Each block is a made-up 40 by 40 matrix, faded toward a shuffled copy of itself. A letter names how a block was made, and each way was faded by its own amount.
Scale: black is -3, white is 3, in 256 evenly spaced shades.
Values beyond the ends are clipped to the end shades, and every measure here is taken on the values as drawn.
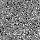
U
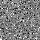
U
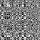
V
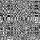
V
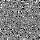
U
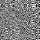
V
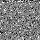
U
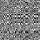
V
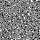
U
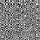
V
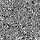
U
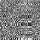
V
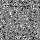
U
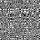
V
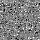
U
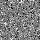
U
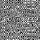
V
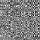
V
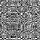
V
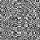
V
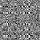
V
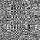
V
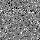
U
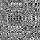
V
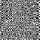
V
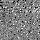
U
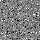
U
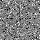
U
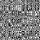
V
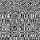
V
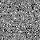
U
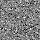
U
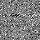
U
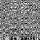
V
